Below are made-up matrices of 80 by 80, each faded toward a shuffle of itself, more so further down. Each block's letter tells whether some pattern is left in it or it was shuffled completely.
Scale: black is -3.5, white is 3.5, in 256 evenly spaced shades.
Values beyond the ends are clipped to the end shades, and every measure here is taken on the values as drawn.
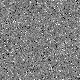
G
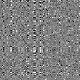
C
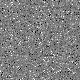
G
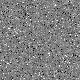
G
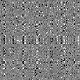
C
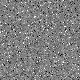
G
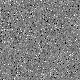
G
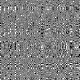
C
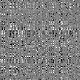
C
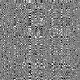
C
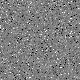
G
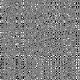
C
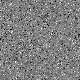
G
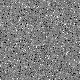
G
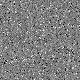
G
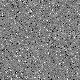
G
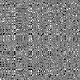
C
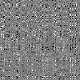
C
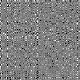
C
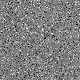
G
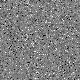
G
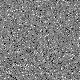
G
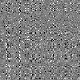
C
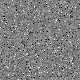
G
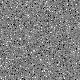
G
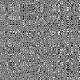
C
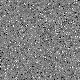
G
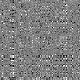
C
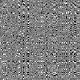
C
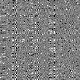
C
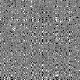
C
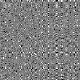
C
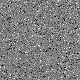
G
